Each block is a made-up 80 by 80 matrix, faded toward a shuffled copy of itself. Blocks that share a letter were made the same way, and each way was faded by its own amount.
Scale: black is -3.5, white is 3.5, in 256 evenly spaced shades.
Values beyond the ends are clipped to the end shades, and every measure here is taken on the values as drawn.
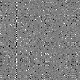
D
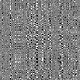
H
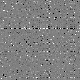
D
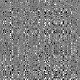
H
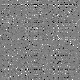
D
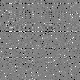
D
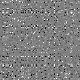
D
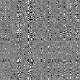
H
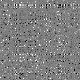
D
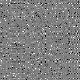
D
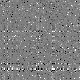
D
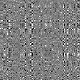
H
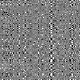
H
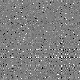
D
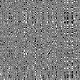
H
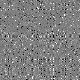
D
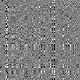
H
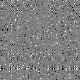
D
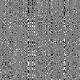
H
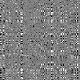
H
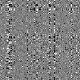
H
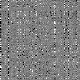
H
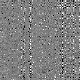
H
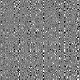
H
